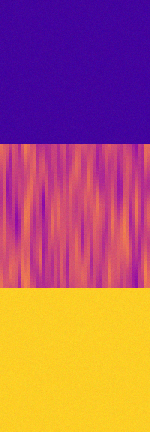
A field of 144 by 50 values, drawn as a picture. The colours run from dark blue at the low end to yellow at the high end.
The table splits into 3 rows of 1 panel. Panel 1,1: very low, flat. Panel 2,1: middling, streaked downward. Panel 3,1: very high, flat.
